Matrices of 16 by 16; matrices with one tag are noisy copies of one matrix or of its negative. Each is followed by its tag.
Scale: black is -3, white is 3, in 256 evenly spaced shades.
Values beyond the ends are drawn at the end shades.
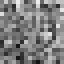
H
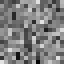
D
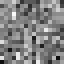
D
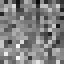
H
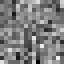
D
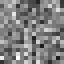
D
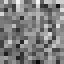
H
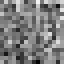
H
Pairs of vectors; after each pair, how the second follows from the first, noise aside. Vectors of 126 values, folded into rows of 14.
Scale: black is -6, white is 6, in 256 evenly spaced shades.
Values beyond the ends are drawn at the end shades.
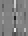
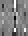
scaled up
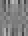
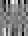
scaled up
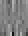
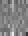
sign-scrambled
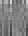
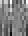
scaled up
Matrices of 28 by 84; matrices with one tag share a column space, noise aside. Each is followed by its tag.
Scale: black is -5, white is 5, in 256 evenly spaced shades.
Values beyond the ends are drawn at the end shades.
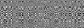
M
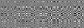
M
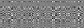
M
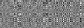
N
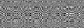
M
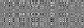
N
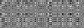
N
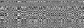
M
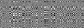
M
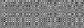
N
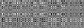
N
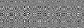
M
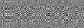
M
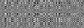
N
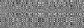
N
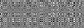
N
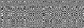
M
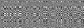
M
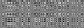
N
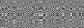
M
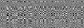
M
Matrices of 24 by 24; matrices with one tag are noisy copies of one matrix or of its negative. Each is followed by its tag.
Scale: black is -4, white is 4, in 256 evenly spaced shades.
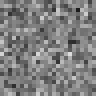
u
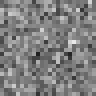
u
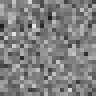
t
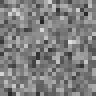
u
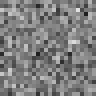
u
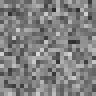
u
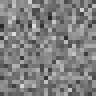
t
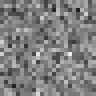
u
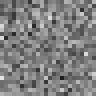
t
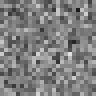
u
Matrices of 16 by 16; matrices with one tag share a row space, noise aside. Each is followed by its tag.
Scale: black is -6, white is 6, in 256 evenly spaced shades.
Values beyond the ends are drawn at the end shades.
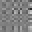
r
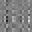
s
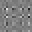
s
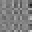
r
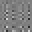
s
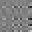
r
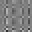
s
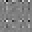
s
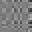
r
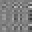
r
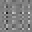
s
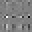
s
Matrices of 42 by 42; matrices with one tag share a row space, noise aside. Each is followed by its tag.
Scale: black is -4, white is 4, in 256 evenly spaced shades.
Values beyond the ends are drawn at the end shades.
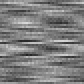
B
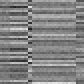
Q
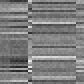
Q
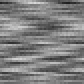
B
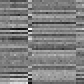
Q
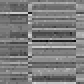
Q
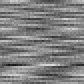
B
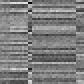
Q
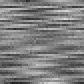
B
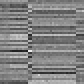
Q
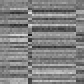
Q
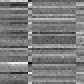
Q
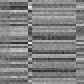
Q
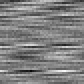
B
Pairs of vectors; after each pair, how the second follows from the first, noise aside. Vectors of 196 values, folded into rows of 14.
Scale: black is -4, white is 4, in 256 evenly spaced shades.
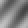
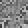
sign-scrambled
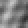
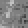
partly zeroed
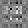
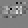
partly zeroed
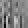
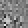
sign-scrambled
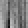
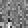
sign-scrambled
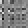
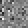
sign-scrambled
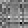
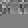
partly zeroed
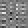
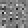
sign-scrambled
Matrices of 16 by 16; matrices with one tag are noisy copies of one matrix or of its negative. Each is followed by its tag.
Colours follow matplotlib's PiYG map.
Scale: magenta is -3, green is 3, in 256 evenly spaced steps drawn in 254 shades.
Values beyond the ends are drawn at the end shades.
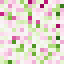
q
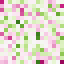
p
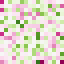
p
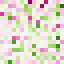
q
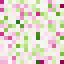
p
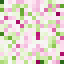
p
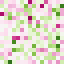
q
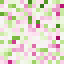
q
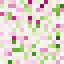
q
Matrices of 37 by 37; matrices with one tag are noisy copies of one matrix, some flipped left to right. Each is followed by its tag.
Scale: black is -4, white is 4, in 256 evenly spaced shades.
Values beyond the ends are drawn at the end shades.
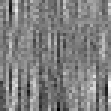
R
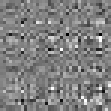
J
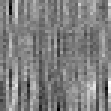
R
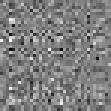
J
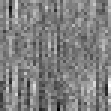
R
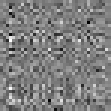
J
